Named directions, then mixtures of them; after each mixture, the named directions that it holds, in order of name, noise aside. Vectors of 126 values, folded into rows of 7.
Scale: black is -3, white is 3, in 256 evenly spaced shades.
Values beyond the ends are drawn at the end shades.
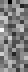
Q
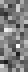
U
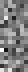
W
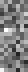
U, W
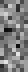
U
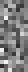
U, W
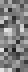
U, W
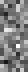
U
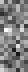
U, W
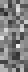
Q, U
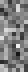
Q, U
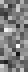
U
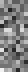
U, W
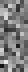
U, W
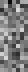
Q, U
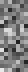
U, W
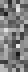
Q, U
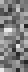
U, W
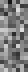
Q, U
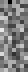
Q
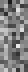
Q, U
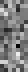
Q, U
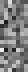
Q, W
